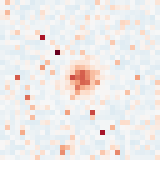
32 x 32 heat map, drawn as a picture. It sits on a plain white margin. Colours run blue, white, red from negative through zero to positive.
Overall the values sit about 50% of the way up the scale. The ninth with the highest average is the centre. The halves do not mirror each other. There is no seam. No regular stripes run through it. There is no overall slope. One bump rises in the centre. The values are skewed, with a long tail toward high values.
